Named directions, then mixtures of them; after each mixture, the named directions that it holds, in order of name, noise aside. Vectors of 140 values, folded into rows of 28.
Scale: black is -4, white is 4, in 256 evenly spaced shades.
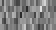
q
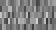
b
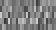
b, q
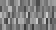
b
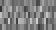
b, q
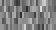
q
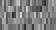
b, q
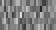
q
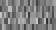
b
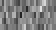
q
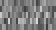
b, q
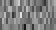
b, q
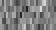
q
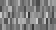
b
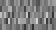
b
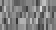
b, q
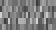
b, q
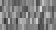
b, q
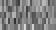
b, q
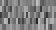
b, q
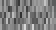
b, q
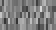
b, q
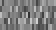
b, q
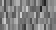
q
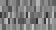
b
